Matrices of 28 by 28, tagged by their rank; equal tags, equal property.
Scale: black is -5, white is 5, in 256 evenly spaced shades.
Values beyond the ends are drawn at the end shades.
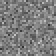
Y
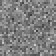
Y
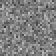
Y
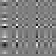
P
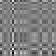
P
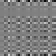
P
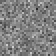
Y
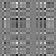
P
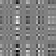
P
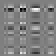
P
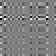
P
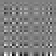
P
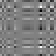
P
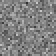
Y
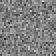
Y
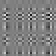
P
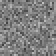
Y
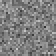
Y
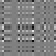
P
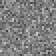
Y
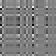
P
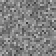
Y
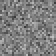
Y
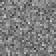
Y
